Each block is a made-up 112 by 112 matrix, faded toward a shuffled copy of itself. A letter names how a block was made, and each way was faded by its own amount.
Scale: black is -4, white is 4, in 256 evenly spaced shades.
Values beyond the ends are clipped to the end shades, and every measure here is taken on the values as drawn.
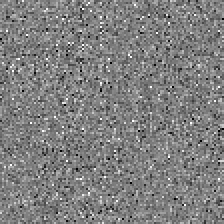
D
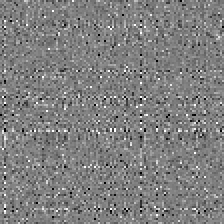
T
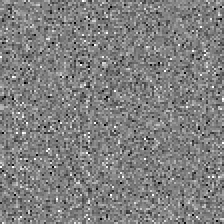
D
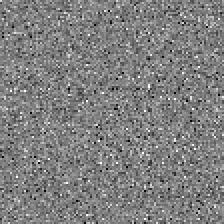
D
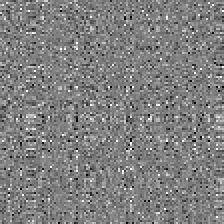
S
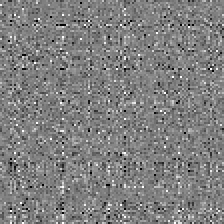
T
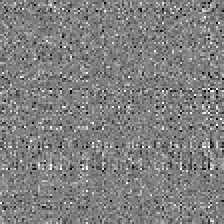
T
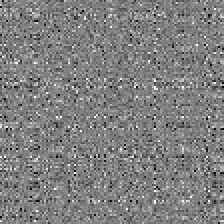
S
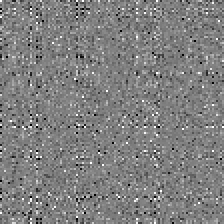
T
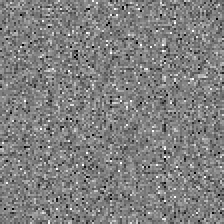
D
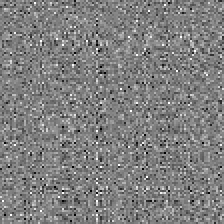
S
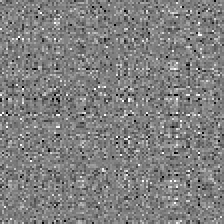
S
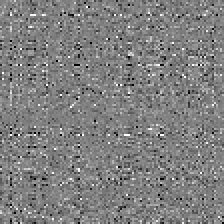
T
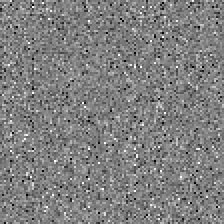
D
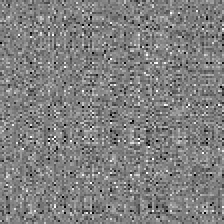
S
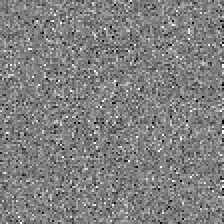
D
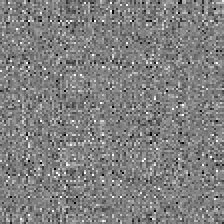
S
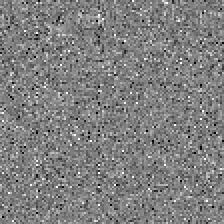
D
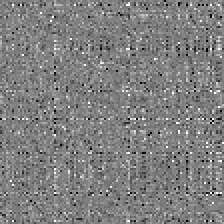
T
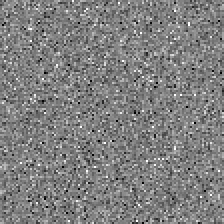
D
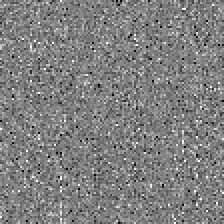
D
